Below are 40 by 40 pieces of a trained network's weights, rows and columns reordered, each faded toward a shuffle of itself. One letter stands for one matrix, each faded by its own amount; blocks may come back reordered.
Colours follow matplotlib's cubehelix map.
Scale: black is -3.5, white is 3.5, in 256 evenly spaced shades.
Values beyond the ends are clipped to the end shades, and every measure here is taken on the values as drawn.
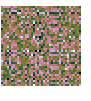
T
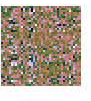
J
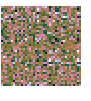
J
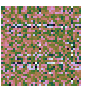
T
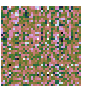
J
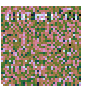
T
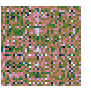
J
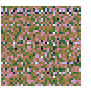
T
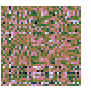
T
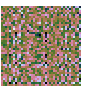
J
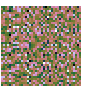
J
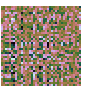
J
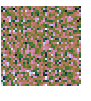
J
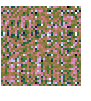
J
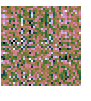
J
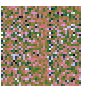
J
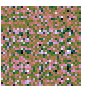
J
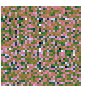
T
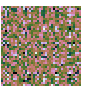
J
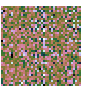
J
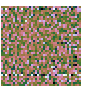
T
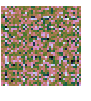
J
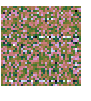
T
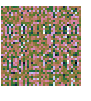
J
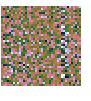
J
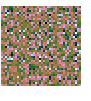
J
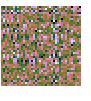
J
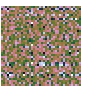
T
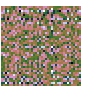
T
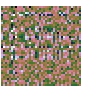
T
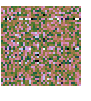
T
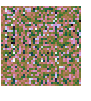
J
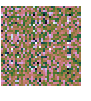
J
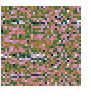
T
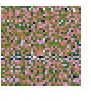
T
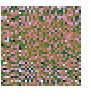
T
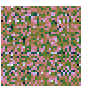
T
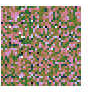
T
